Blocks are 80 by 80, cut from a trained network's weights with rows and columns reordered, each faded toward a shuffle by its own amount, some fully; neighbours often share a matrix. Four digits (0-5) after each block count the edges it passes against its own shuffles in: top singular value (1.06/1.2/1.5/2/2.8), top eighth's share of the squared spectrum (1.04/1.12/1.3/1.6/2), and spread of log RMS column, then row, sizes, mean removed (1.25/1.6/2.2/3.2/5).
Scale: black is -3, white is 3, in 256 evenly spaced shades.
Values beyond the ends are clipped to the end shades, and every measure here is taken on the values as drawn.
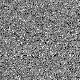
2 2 1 0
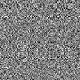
4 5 1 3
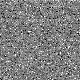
0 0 0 0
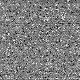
2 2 1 0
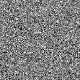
2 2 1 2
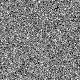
0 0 0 0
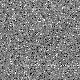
1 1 0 0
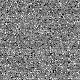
1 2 1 0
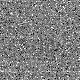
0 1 0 0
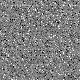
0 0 0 0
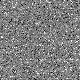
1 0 0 0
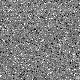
0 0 0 0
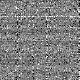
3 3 3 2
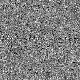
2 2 0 1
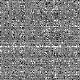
3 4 3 2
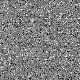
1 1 1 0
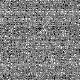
3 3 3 1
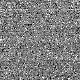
2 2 1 0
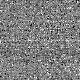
1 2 1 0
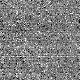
2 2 2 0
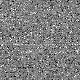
1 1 0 1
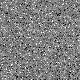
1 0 0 0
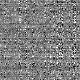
3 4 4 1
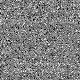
1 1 0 0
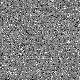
1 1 1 0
